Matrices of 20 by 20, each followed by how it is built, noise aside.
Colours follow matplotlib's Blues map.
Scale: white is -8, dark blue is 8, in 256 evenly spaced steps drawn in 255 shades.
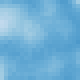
smooth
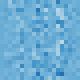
uneven columns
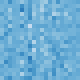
uneven columns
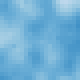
smooth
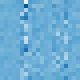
uneven columns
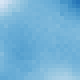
smooth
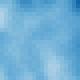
smooth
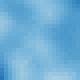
smooth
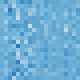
uneven columns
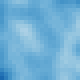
smooth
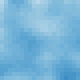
smooth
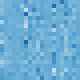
uneven columns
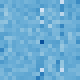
uneven columns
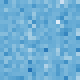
uneven columns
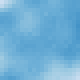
smooth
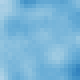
smooth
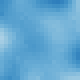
smooth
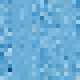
uneven columns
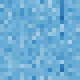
uneven columns
